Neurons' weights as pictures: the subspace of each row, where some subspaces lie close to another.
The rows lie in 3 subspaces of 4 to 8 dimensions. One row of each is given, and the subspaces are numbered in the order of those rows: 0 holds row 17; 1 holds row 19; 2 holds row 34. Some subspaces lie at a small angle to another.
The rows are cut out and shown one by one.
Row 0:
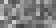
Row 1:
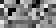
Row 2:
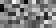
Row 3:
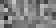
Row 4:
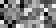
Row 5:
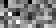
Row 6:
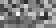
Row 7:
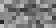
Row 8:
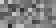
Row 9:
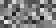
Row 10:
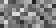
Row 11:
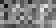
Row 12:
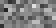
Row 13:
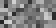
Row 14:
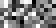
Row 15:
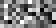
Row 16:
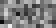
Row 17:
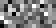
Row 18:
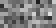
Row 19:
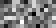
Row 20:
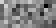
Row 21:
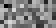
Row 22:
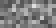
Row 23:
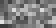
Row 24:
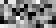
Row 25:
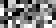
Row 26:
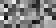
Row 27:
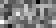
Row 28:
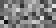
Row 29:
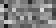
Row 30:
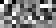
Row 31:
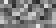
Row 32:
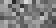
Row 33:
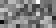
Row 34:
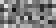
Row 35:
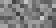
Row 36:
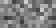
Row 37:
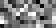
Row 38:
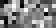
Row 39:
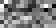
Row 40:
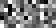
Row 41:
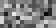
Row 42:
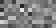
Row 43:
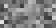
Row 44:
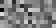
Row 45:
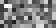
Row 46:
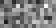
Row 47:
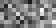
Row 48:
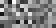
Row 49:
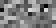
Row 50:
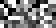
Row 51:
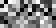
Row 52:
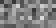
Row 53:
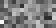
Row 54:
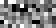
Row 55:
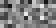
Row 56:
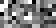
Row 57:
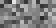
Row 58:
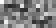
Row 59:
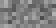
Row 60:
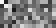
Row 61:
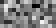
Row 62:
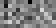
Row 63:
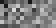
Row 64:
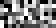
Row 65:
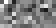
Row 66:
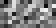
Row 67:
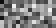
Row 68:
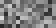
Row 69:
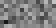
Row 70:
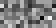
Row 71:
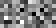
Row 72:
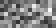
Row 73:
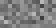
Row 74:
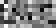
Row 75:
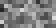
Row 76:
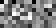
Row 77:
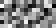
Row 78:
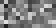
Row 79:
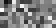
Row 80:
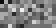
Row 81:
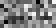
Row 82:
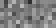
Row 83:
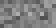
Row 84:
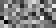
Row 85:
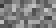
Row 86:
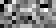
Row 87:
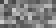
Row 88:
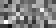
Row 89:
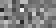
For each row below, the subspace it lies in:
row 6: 1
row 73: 2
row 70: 1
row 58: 0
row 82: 1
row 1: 0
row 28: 2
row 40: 0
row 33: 0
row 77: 1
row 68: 0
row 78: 2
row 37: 2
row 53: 2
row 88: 1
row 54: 0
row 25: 1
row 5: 1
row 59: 2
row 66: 2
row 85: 1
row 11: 1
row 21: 0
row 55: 0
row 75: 2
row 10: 1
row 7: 2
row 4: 0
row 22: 0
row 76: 1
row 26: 0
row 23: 2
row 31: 2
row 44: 1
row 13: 2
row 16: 0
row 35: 1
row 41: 0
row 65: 2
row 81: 1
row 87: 2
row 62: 1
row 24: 2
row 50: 0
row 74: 2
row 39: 2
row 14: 1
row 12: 0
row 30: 2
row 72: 0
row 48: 1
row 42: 1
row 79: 1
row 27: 0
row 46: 1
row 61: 0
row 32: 1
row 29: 2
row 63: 1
